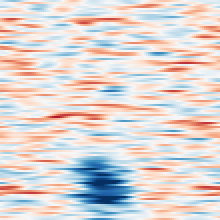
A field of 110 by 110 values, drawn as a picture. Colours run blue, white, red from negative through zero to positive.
Grain: streaks across. Dips: one, in the bottom middle. Ninth with the lowest average: bottom middle.
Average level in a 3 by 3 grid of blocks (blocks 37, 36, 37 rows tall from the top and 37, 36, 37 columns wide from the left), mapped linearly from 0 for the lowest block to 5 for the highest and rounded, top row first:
545
555
405
